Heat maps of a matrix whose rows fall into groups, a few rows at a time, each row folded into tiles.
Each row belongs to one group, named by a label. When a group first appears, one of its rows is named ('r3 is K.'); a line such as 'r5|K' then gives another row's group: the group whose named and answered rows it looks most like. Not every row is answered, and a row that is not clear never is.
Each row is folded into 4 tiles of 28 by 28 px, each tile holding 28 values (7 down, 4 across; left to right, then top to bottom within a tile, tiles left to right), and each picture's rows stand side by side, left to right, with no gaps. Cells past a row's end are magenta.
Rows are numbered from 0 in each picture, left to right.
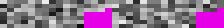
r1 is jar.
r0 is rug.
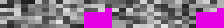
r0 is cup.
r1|rug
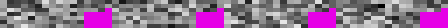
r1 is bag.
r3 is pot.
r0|pot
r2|jar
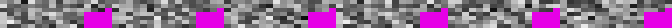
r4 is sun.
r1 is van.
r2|van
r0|jar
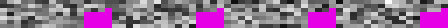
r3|van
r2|bag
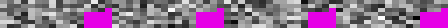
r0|jar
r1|bag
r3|van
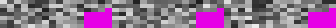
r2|sun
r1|cup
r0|sun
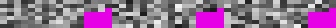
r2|jar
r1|bag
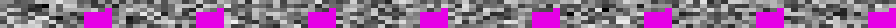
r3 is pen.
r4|pen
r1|rug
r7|rug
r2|jar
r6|pen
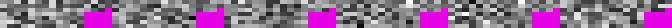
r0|jar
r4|bag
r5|sun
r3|bag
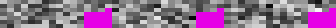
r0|sun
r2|pot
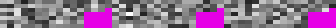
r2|cup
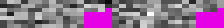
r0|cup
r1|bag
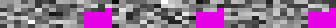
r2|cup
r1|van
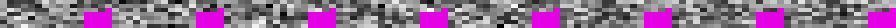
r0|pot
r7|pen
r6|pen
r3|pot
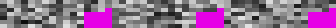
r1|pen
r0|rug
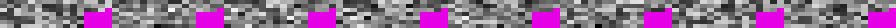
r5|pen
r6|rug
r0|rug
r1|bag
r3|pot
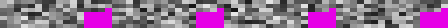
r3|sun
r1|cup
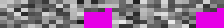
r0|sun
